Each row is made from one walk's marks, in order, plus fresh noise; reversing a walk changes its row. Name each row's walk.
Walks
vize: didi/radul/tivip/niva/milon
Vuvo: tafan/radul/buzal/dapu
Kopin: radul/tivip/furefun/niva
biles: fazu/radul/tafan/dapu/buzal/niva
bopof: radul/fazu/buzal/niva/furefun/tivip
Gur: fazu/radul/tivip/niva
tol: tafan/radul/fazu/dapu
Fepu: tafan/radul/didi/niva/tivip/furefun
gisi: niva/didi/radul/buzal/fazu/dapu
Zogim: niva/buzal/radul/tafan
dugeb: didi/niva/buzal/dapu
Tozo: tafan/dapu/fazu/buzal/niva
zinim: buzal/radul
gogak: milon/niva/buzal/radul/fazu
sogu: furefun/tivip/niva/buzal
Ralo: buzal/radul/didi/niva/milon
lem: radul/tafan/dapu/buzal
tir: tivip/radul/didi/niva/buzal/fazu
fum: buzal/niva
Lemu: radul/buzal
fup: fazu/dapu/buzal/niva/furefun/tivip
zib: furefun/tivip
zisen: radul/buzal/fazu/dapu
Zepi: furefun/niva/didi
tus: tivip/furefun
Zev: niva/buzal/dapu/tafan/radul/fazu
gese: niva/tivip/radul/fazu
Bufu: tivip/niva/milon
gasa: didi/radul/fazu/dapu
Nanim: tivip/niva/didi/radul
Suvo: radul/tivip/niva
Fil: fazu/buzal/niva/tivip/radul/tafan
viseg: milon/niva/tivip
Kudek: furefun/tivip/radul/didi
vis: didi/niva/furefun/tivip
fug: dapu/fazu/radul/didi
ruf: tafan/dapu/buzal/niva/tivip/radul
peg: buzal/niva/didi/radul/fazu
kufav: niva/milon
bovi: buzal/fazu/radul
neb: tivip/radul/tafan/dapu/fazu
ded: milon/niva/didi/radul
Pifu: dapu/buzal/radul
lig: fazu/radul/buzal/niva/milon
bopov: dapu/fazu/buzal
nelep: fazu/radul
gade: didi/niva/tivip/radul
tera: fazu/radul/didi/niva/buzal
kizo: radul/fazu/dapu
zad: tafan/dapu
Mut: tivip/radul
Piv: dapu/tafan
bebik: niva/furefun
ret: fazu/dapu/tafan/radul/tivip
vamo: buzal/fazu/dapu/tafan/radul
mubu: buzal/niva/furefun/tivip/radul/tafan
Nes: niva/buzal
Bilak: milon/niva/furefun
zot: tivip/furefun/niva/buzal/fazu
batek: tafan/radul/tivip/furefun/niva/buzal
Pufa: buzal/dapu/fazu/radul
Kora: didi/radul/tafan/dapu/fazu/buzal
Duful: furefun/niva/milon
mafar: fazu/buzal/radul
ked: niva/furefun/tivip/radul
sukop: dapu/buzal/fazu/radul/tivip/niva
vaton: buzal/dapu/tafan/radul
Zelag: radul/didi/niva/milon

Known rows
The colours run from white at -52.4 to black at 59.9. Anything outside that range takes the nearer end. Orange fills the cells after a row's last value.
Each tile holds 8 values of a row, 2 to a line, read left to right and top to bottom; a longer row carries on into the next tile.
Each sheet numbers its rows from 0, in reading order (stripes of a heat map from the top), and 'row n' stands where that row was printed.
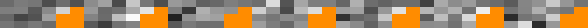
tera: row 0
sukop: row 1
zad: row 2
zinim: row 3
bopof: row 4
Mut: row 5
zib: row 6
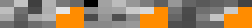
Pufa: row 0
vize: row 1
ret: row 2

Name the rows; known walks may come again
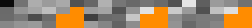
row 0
vis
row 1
bopof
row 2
Ralo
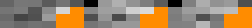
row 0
tera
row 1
vize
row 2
gade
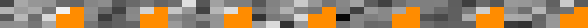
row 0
Mut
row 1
mafar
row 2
zinim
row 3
zib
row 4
tol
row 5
biles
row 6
viseg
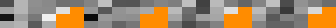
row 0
Kopin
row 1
Vuvo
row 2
Pufa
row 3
bovi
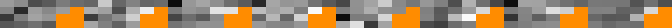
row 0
Tozo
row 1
zisen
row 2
gasa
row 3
tir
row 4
Kudek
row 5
bopov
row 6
Kora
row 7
Gur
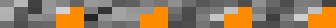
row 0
vamo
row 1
zad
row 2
ret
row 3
fup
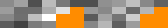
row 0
sukop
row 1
tus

